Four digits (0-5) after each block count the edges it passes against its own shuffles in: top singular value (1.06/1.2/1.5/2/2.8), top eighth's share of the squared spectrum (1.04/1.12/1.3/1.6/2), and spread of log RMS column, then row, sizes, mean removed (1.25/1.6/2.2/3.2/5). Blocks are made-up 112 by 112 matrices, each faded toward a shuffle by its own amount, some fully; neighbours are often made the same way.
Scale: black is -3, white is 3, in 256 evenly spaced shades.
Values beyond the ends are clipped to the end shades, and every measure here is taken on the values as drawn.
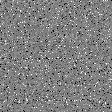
3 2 0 1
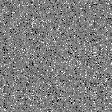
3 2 1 0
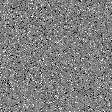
3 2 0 0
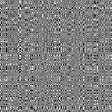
5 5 4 4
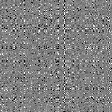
5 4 3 3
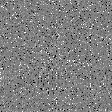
3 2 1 0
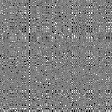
5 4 3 3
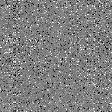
4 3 2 1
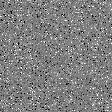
3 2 1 0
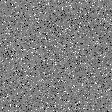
0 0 0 0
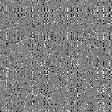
5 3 3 2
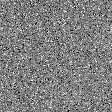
0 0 0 0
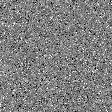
0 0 0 0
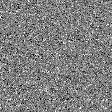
0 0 0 2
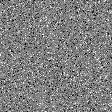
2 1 0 0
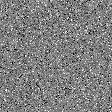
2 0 0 0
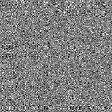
4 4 2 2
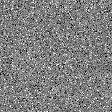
3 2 0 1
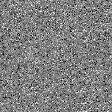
3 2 1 1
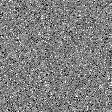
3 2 0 0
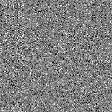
4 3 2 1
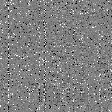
4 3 2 1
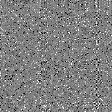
4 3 2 1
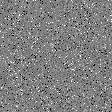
2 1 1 0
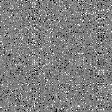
4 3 2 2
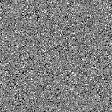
3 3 1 1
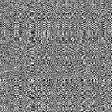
5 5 4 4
